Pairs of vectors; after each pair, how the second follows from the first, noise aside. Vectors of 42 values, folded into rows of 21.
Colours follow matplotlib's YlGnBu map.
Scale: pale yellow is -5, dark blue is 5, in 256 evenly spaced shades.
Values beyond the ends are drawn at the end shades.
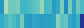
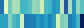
scaled up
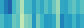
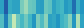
shuffled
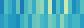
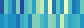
scaled up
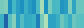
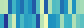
scaled up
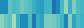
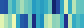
scaled up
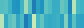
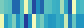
scaled up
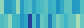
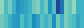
shuffled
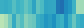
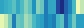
scaled up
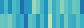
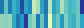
scaled up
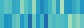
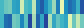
scaled up
